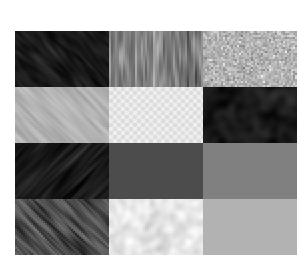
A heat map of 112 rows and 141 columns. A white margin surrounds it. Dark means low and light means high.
The table splits into 4 rows of 3 panels. Panel 1,1: very low, slanting down to the right, faint in contrast. Panel 1,2: middling, streaked downward. Panel 1,3: high, fine-grained. Panel 2,1: high, slanting down to the right, faint in contrast. Panel 2,2: very high, checkered, faint in contrast. Panel 2,3: very low, blotchy, faint in contrast. Panel 3,1: very low, slanting up to the right, faint in contrast. Panel 3,2: low, flat. Panel 3,3: middling, flat. Panel 4,1: low, slanting down to the right. Panel 4,2: very high, blotchy, faint in contrast. Panel 4,3: high, flat.
